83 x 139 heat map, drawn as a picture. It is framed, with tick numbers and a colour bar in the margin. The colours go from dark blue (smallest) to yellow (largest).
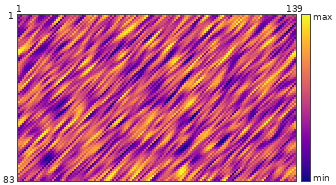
Mirror symmetry: none. Histogram: bell-shaped. Grain: diagonal, up to the right. Average level on the scale: 50%. Seam: none. Slope: none.
